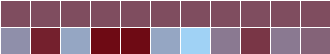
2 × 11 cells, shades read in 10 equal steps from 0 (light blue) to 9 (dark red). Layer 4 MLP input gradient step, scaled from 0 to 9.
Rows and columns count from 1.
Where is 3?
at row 2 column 1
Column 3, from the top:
6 2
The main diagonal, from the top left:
6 8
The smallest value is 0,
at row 2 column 7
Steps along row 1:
same same same same same same same same same same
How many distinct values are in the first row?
1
